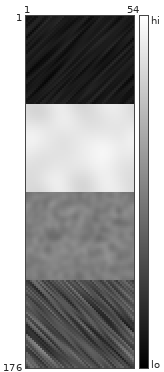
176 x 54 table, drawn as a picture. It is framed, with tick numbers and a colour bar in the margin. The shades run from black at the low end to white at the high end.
The table splits into 4 rows of 1 panel. Panel 1,1: very low, slanting up to the right, faint in contrast. Panel 2,1: very high, smooth, faint in contrast. Panel 3,1: middling, blotchy, faint in contrast. Panel 4,1: low, slanting down to the right.
